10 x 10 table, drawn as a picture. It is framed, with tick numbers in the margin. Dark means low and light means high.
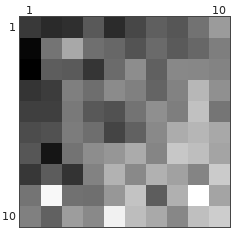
Ninth with the lowest average: top left. Calmest part: top right. Average level on the scale: 50%. Slope: up to the bottom right. Mirror symmetry: none. Roughest part: bottom left.
